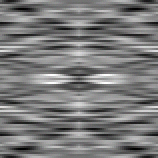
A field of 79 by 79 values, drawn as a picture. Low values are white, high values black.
Its left and right halves mirror each other, and so do its top and bottom. The grain runs across in streaks. On average the colour sits 50% of the way up the scale.
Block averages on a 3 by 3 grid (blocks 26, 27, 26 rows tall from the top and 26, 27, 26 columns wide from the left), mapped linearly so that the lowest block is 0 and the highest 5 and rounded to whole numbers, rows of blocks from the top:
555 / 404 / 555
